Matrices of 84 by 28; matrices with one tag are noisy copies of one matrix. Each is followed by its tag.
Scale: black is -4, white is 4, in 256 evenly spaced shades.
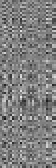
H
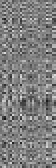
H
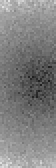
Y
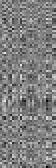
H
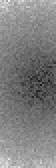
Y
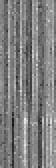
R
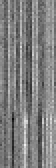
R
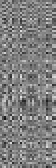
H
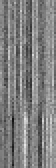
R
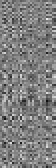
H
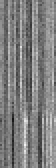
R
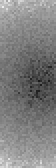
Y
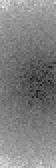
Y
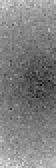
Y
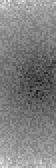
Y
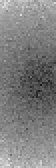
Y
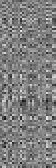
H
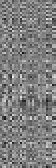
H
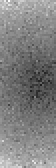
Y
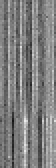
R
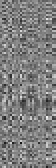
H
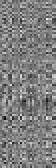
H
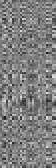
H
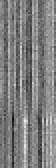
R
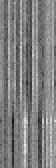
R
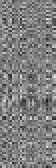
H
